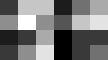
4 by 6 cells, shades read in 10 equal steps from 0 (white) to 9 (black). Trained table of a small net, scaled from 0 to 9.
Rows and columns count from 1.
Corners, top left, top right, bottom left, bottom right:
7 3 7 5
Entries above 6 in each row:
2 0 5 3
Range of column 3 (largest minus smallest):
3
